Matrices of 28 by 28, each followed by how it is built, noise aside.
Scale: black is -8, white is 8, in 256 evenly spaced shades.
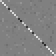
diagonal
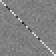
diagonal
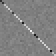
diagonal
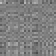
low rank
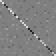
diagonal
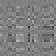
low rank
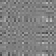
low rank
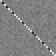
diagonal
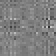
low rank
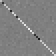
diagonal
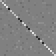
diagonal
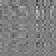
low rank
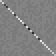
diagonal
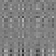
low rank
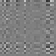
low rank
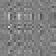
low rank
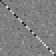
diagonal
